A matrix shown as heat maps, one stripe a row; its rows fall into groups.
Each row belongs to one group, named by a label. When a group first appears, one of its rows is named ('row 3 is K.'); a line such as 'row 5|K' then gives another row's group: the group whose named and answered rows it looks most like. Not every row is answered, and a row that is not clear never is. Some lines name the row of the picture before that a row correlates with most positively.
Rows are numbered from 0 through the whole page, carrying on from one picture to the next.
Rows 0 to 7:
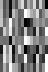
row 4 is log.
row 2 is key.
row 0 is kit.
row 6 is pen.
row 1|log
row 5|key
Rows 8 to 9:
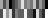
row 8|kit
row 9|pen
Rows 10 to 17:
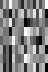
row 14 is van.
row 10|pen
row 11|kit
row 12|key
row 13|log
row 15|kit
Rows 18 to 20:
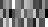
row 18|van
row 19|kit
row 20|pen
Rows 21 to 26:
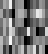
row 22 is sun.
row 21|key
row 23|key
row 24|van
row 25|key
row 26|kit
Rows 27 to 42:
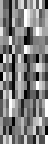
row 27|kit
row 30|sun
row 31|key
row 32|log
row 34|sun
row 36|sun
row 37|key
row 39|pen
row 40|sun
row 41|kit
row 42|pen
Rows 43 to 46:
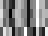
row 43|sun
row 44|sun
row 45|sun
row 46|pen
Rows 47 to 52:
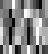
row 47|van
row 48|log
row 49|sun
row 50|sun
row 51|sun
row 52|van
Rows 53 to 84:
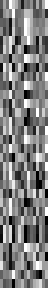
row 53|pen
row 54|van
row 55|log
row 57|van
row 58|key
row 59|log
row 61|pen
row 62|log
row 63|key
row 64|log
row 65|sun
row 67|pen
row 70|sun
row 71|pen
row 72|van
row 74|kit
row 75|key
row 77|kit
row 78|key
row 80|log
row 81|kit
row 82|sun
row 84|sun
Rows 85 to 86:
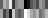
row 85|key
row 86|log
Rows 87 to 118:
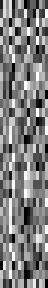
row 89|sun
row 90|van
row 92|van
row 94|sun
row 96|log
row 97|kit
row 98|van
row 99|sun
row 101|pen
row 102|key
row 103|kit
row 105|van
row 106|log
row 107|van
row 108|log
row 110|key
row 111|key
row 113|sun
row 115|van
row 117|key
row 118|kit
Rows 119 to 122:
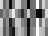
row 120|van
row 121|sun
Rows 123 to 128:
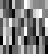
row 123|log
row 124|sun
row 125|pen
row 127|key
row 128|kit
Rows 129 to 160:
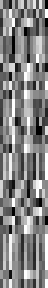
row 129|kit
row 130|pen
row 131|van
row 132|key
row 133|sun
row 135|sun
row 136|van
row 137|log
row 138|pen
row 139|log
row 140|van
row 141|van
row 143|van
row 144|van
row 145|log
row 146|pen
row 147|pen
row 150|sun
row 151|van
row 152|sun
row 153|van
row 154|log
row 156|pen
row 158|pen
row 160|pen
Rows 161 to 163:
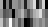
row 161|kit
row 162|sun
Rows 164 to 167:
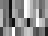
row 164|log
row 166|sun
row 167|van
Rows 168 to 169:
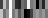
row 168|van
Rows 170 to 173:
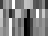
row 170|van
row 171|sun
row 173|key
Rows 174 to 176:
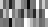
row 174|sun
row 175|pen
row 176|log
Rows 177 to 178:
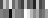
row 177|pen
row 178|log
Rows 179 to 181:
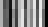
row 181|kit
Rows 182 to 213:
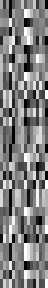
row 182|kit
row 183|log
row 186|van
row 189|key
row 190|log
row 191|kit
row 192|pen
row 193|key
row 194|kit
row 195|key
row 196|sun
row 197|sun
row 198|kit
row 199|log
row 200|van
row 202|pen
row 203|sun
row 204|sun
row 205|log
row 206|van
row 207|pen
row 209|log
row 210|log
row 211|key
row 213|pen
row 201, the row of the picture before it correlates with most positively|179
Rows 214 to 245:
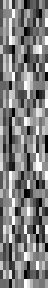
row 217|key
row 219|sun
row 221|pen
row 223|log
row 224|van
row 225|pen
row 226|sun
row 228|sun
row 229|kit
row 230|kit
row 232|sun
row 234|van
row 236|van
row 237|van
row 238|van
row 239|pen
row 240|van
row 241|kit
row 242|log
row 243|sun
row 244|key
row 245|log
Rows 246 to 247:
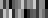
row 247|key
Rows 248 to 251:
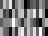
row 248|key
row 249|kit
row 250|van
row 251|kit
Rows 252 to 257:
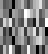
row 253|log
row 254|pen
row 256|sun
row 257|van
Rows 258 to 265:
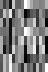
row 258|log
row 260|kit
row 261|log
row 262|kit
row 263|kit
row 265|pen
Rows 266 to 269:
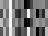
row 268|key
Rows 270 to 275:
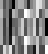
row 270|sun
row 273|kit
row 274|log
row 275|pen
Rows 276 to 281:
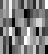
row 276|pen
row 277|key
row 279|van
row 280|log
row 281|kit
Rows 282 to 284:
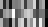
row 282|kit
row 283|van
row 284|kit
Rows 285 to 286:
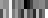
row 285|key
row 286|pen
